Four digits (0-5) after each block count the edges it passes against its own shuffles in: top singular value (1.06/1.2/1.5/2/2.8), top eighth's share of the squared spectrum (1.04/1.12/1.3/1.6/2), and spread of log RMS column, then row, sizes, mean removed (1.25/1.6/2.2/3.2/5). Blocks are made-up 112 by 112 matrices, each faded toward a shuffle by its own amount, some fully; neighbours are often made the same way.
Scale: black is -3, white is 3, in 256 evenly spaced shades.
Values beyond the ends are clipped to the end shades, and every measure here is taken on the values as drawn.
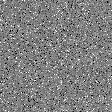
0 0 0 0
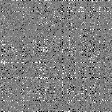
2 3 3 3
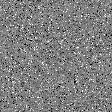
0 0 1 1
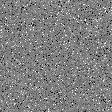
0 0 0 0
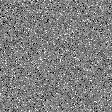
0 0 0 0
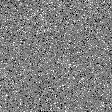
2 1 0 0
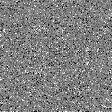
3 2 1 1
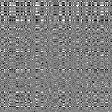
5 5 4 4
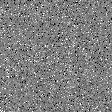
0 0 0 0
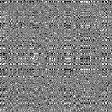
5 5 3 4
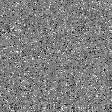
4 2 0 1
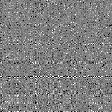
5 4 2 3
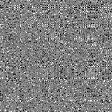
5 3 2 3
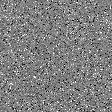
2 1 0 0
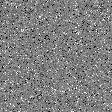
0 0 0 0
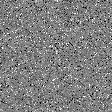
2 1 0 0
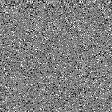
3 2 1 1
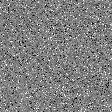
2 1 0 0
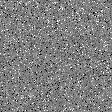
0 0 0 0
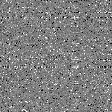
4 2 0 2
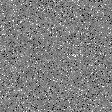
2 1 0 0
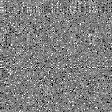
4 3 1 2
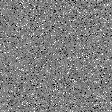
3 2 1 1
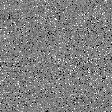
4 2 1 1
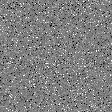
3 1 0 0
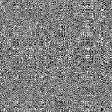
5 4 3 3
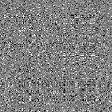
4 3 2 3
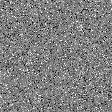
2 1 0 0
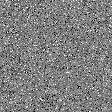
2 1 0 0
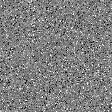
2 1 0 0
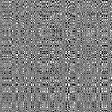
5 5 4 4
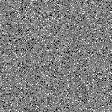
3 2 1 0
